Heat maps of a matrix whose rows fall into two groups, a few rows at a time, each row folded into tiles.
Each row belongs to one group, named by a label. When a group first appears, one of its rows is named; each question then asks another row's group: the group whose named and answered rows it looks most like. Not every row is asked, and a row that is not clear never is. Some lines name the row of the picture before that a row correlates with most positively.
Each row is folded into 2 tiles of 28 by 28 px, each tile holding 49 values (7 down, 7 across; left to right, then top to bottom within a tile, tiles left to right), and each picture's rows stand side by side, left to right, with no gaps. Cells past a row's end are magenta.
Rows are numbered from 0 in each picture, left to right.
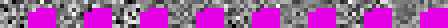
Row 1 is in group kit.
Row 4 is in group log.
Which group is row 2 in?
log
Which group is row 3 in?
log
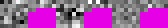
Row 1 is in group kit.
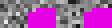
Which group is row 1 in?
log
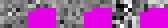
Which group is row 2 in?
kit
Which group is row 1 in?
log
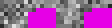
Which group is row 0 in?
kit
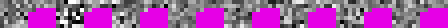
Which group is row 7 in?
kit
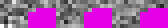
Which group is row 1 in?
kit
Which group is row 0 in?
kit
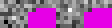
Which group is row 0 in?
log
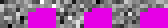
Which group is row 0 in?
log
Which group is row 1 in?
log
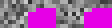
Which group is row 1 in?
log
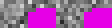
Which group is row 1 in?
log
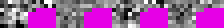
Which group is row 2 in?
kit
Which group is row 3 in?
kit
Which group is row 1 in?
log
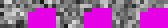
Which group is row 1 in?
log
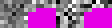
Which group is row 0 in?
kit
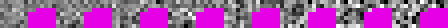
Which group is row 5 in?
kit
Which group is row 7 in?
kit
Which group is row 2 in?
kit
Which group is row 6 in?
kit
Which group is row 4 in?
kit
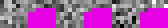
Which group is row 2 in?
log
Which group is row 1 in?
kit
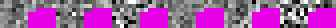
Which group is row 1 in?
log
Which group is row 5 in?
log
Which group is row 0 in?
kit
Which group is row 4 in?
kit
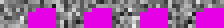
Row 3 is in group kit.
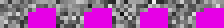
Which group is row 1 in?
log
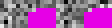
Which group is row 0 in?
kit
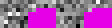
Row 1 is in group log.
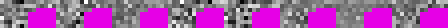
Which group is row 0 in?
log
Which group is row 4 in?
log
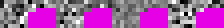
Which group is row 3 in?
log
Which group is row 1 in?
log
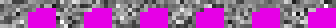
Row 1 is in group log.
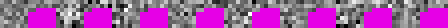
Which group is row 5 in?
log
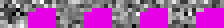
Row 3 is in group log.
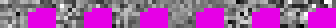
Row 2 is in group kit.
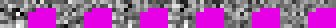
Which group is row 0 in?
kit
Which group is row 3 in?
kit
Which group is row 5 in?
log
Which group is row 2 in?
kit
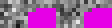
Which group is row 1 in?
kit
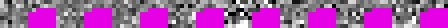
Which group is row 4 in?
kit
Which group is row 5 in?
log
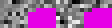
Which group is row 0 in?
log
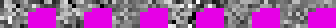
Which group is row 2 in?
log
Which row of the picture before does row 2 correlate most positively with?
1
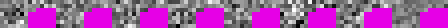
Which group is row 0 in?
kit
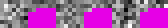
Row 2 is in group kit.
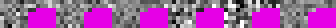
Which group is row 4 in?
kit
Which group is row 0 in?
log
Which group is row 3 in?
log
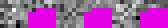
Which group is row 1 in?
kit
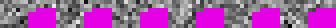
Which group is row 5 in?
log
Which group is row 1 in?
kit
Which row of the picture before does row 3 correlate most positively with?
0
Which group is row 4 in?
kit
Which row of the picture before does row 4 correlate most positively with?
1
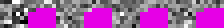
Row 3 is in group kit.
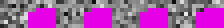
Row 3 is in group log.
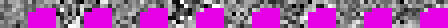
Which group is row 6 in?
kit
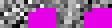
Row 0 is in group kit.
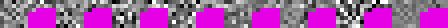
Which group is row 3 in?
kit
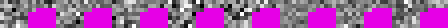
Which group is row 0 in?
kit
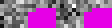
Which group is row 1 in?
kit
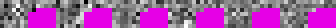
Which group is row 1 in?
kit
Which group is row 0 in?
kit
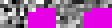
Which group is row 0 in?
log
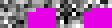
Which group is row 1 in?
kit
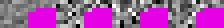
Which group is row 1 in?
log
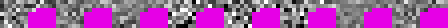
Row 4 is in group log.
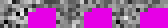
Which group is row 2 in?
log
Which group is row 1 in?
kit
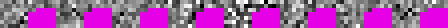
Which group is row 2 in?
log
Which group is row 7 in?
kit
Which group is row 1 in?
kit
